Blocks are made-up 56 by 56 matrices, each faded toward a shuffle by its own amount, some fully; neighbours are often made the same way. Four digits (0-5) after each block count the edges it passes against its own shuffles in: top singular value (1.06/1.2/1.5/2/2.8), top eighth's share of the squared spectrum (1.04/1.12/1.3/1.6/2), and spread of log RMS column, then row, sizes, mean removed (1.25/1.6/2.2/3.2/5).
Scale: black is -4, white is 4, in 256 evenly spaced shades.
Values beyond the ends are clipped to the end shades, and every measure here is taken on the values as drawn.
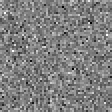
0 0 0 0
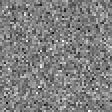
0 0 0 0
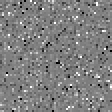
0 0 0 0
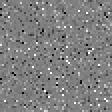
2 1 0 0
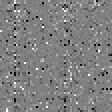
3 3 2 0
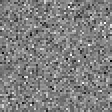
0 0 0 0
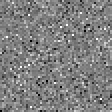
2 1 0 0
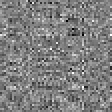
4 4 2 2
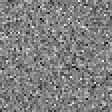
0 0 0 0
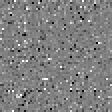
3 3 1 1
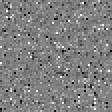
2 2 1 0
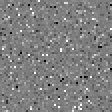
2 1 0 0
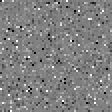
0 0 0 0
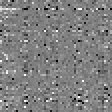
4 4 2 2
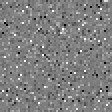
1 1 0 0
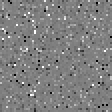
0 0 0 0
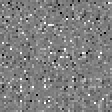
2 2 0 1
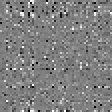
4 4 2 2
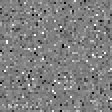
1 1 0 0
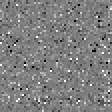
2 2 1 1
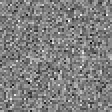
0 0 1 0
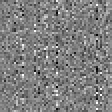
2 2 3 0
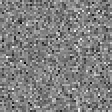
0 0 1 0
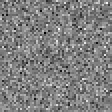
0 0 1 0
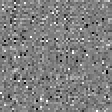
3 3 2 0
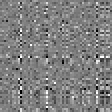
5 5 3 3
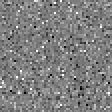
2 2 0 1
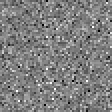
2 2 0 0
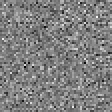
3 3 1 1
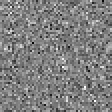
3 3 1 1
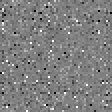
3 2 0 0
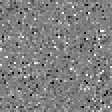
2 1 0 0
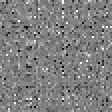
3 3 1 1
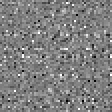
3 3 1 2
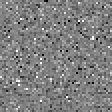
1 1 0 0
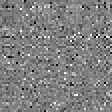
4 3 1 2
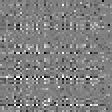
5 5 3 3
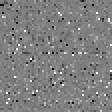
2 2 0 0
